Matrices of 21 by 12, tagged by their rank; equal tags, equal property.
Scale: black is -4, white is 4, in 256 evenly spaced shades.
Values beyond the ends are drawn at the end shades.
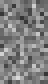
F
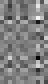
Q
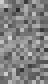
F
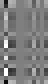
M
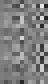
Q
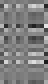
M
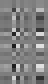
M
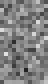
F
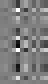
M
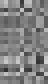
Q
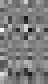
Q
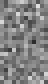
F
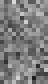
F
